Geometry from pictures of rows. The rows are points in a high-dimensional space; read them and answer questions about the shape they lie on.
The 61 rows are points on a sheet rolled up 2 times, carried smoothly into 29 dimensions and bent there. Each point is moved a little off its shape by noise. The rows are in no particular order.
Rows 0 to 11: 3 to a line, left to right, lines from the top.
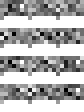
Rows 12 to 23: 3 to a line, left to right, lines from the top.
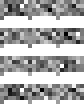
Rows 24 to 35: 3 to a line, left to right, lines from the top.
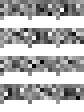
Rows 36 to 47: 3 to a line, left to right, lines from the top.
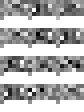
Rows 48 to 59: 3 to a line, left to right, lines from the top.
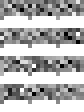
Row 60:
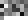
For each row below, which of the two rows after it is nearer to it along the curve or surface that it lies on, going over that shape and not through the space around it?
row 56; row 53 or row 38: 38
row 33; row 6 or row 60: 6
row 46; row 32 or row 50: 50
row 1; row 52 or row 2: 52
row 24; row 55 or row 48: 48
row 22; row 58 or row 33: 58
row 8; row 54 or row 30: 54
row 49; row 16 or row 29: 16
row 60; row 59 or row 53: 59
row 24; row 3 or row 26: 3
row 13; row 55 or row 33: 55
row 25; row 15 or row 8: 15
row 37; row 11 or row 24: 11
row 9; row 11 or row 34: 34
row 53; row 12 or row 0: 0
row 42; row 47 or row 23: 23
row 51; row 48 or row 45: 48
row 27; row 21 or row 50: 50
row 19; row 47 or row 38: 47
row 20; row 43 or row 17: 17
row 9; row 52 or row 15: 52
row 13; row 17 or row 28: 28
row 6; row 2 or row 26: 26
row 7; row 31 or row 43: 31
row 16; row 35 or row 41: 41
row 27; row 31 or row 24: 31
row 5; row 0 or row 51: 51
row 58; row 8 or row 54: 54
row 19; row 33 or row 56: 56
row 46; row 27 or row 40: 27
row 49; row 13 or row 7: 13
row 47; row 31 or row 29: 31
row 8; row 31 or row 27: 27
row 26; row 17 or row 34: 17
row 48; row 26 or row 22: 22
